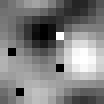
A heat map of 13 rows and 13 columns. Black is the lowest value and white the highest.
No row or column stands out. The values follow a bell shape. The centre is the roughest part. Four lone cells stand out: one far higher and three far lower than their neighbours. The ninth with the highest average is the middle right. Overall the values sit about 50% of the way up the scale.
